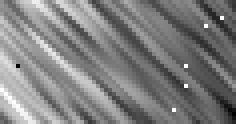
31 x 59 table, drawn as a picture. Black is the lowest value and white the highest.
Grain: diagonal, down to the right. Lone odd cells: 6, 5 higher and 1 lower than their neighbours. Slope: up to the left.
